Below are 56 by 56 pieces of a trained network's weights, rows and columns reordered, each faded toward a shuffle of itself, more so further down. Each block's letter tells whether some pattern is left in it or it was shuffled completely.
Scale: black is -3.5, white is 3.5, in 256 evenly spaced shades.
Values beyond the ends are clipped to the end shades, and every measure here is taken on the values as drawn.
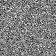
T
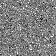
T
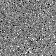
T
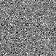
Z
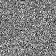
Z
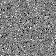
T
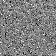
T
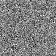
T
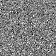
T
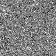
T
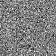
Z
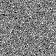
T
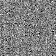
Z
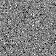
T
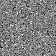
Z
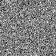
T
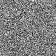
T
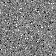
T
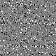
Z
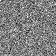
T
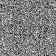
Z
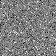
T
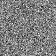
Z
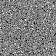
T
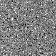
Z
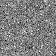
Z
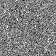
T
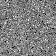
T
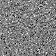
Z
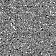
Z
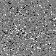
Z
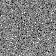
T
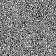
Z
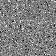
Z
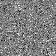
Z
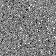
T
